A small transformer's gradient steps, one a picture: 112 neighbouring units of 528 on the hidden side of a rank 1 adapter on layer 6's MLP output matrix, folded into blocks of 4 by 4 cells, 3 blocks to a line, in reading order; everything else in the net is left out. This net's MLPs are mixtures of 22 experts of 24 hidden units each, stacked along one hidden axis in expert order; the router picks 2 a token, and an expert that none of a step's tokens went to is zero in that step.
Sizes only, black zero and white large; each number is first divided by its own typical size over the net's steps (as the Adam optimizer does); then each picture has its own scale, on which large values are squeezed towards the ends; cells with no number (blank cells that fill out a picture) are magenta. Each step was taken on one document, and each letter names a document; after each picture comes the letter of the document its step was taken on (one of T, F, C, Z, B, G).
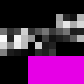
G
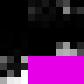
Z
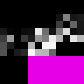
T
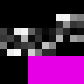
T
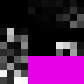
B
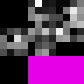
G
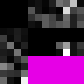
Z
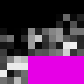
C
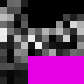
G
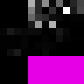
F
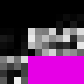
C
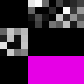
F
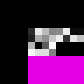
T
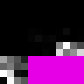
B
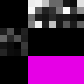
F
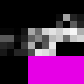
C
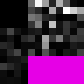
F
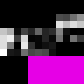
T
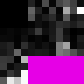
Z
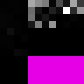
F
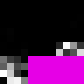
B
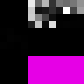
F
